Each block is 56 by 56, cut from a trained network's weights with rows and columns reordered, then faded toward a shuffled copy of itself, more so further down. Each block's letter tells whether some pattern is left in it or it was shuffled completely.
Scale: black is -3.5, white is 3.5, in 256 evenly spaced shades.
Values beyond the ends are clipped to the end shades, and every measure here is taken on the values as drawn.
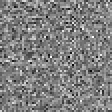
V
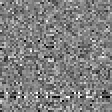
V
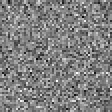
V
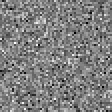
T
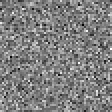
T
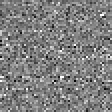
V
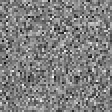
V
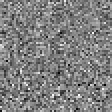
V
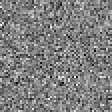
V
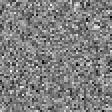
V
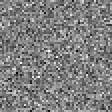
T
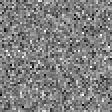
T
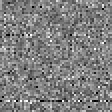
V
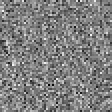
V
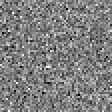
T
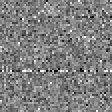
V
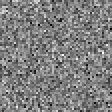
T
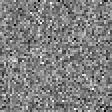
T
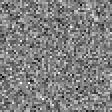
T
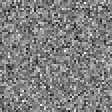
T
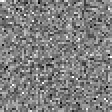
T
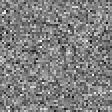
V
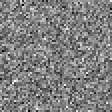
T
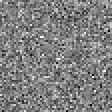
T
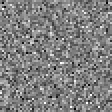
T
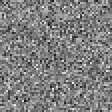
T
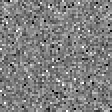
T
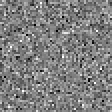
T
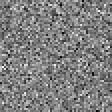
T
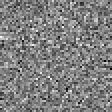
V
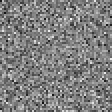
V
